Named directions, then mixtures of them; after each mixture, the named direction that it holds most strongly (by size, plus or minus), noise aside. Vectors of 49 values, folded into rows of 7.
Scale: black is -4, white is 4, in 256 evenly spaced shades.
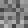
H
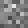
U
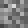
U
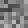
H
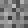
H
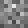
U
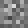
U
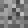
U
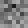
U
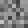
H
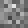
U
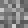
H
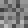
H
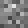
U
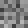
H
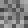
H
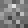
U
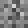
U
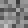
H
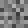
H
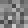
H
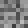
H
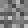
H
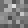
U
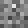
U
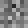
U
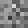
U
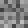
H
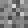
U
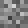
U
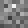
U
